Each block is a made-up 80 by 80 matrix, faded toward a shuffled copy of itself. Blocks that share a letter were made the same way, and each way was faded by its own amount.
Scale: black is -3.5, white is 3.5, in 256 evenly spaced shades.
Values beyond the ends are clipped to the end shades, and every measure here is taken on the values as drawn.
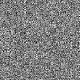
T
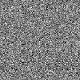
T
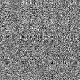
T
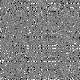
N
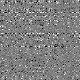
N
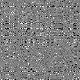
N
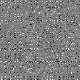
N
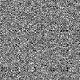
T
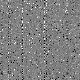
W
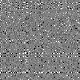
N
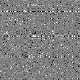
N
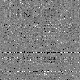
N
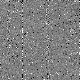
W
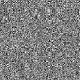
T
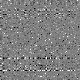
N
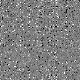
W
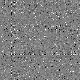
W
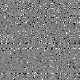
N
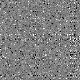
W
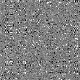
W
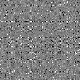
N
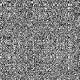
T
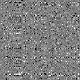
N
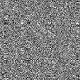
T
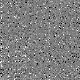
W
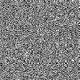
T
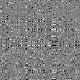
N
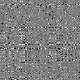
N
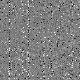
W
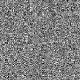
T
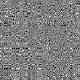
N
